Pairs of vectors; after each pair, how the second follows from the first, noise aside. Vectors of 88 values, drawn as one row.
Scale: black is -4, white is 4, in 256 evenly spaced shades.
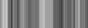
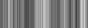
reversed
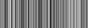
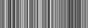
negated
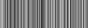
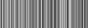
sign-scrambled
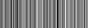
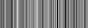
sign-scrambled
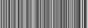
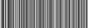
reversed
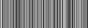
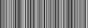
reversed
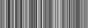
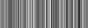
reversed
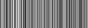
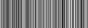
reversed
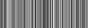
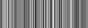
sign-scrambled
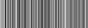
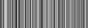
sign-scrambled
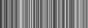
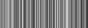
reversed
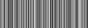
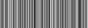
negated
